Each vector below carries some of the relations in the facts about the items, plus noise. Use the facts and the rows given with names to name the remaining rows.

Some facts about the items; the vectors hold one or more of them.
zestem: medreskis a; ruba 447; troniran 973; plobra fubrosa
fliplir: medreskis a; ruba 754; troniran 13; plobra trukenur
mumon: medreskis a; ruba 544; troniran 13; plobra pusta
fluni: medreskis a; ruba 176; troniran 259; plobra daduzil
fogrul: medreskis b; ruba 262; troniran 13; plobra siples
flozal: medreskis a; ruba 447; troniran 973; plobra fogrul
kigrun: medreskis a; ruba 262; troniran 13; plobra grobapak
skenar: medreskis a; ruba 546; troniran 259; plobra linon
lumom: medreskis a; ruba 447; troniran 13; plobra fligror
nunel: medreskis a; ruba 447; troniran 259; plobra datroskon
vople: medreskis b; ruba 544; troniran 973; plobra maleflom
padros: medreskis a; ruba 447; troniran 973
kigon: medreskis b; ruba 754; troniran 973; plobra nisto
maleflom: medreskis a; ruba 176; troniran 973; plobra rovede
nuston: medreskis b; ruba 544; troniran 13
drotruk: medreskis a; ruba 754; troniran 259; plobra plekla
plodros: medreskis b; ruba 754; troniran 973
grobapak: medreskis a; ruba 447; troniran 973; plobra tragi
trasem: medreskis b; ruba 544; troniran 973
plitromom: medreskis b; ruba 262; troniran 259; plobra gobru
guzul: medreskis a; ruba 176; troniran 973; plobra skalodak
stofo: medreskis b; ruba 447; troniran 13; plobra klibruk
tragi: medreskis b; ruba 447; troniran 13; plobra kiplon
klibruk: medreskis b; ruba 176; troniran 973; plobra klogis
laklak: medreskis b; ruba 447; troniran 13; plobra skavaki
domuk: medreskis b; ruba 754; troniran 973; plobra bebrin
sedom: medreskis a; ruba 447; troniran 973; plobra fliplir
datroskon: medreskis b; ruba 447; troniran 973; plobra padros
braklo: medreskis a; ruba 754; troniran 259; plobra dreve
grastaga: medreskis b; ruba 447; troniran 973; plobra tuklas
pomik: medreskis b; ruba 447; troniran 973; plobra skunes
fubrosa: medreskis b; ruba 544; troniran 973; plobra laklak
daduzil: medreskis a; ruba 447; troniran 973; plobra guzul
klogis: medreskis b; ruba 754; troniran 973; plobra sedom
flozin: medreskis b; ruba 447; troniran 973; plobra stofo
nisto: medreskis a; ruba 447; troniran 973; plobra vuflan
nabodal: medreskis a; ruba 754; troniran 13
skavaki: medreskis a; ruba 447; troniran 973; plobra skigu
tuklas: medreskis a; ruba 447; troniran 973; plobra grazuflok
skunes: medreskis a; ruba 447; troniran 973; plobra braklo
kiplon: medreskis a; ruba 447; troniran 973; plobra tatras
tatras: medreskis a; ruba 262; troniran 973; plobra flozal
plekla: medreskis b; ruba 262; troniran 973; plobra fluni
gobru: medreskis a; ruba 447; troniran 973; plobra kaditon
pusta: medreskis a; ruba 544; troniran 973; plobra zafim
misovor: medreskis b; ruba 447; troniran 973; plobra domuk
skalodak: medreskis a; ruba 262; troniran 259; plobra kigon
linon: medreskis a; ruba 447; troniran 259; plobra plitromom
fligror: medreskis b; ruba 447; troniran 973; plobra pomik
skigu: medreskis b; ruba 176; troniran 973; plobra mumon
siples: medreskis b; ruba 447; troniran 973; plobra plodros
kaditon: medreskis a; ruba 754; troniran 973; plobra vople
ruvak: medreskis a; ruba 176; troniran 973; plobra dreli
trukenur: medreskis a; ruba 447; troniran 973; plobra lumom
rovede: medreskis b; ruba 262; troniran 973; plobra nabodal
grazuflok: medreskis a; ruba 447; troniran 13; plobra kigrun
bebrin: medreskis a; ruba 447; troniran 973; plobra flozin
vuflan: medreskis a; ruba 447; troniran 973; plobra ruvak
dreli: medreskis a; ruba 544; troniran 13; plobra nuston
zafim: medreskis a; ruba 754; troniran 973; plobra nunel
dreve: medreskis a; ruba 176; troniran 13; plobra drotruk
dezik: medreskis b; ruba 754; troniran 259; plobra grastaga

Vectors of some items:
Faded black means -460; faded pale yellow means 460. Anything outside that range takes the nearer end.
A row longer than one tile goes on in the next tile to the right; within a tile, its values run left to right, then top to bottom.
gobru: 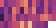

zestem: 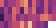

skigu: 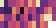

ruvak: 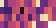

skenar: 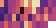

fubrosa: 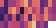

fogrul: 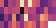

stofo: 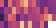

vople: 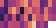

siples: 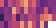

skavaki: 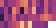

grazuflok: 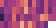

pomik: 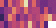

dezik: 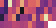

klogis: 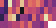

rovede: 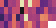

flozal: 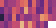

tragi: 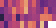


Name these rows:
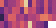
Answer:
skunes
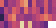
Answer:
sedom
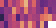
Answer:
grastaga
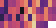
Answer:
dreli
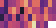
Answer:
nuston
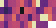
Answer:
fluni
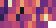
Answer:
kigon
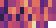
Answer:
trasem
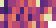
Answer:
klibruk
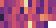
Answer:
daduzil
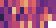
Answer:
datroskon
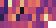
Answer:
domuk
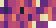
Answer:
dreve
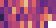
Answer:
misovor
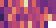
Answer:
fligror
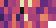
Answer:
plitromom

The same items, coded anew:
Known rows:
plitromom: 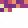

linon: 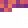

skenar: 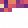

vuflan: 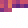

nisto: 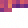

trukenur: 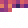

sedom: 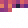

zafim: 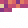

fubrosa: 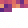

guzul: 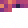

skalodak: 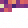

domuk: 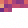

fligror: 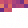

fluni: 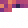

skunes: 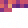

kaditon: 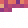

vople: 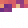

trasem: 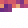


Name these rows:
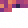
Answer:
dreve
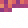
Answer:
drotruk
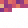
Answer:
dezik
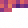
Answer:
flozal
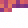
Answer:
gobru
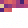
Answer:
skigu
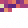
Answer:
rovede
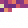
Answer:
fogrul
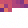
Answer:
siples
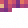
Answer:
fliplir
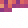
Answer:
braklo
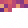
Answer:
datroskon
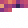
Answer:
maleflom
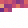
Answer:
plodros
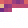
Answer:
klogis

